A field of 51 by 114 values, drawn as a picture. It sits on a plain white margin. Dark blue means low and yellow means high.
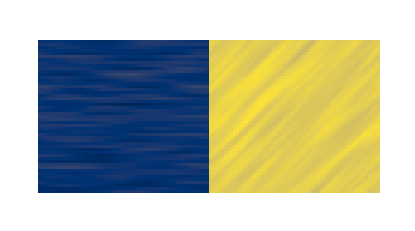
It is made of 1 by 2 panels. Panel 1,1: very low, streaked across, faint in contrast. Panel 1,2: very high, slanting up to the right, faint in contrast.
